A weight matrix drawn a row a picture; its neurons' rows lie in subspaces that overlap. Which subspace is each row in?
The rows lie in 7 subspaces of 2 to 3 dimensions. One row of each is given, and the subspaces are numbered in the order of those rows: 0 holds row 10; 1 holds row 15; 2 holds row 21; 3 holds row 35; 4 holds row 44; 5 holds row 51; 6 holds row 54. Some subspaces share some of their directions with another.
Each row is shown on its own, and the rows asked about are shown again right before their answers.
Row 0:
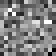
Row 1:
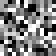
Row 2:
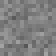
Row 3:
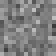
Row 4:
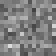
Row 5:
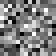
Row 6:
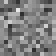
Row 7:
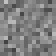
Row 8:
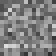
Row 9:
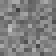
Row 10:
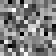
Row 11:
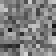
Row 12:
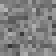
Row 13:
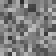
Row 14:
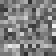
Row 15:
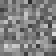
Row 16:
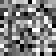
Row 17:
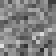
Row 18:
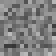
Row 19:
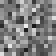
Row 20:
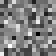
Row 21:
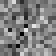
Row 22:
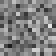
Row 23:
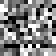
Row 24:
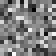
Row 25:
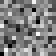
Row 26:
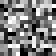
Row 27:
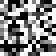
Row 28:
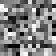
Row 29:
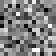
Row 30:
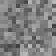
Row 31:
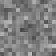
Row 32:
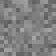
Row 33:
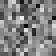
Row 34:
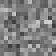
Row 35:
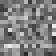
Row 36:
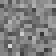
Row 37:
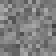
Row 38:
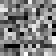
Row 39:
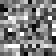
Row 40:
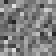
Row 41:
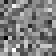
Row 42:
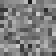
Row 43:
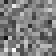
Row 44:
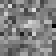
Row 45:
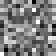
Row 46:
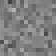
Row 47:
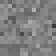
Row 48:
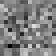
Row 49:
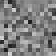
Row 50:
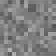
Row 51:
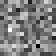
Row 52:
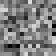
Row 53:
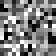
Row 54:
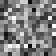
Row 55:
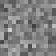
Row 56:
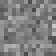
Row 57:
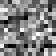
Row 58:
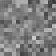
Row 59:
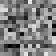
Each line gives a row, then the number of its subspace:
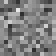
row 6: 5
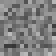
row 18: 3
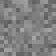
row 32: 6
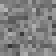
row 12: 1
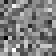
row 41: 5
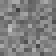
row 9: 5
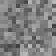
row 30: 6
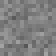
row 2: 6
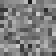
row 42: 4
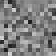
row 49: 0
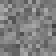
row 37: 4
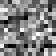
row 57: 6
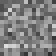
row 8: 3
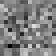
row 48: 2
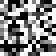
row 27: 5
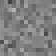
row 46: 0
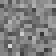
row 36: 1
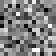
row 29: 4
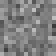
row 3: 2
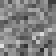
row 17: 6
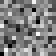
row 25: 2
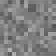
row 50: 0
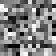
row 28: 1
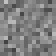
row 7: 5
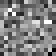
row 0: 3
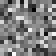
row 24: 0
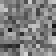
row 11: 6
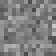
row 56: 2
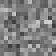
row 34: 3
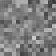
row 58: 6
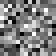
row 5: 4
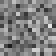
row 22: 4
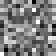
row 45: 2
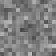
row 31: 6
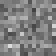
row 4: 1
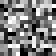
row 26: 1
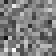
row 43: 5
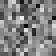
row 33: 2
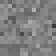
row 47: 4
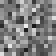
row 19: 2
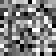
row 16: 4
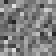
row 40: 5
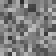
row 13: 0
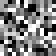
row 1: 0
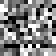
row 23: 2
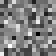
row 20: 2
